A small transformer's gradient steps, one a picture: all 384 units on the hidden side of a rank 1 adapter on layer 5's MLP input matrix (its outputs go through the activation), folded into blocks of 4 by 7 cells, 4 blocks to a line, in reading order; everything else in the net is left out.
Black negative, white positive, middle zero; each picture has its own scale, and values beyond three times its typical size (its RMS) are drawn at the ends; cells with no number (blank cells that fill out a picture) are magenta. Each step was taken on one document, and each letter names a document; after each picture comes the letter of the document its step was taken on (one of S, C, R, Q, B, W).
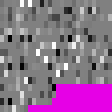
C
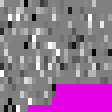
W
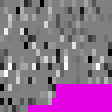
C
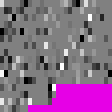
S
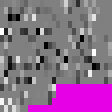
S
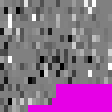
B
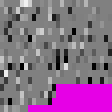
C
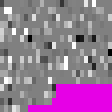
W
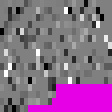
B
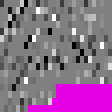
W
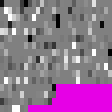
W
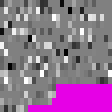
W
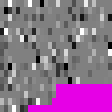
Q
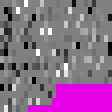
Q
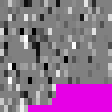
Q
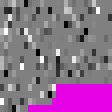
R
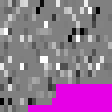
R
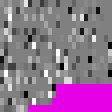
B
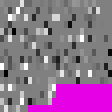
R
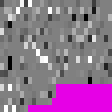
C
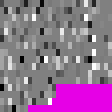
C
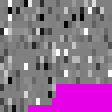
B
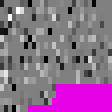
W
